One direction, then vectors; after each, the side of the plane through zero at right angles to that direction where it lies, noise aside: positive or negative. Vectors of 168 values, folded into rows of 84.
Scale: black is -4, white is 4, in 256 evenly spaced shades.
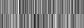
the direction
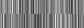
positive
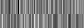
negative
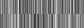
positive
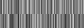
negative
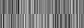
negative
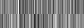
positive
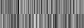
negative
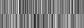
positive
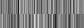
negative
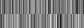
positive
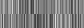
positive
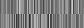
negative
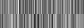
positive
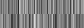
negative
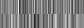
positive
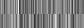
positive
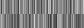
negative
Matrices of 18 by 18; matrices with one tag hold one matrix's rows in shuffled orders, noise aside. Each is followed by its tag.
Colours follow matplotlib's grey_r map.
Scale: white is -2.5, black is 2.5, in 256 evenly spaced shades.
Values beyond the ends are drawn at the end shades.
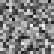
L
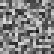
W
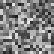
W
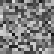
W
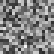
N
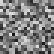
L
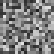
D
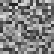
W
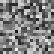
W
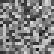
D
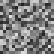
L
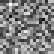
L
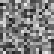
D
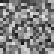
L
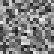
L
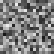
W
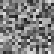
W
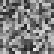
D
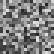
D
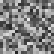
W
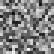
N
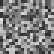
L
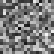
D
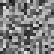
D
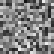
W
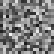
D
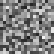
D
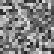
W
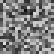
D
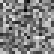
D
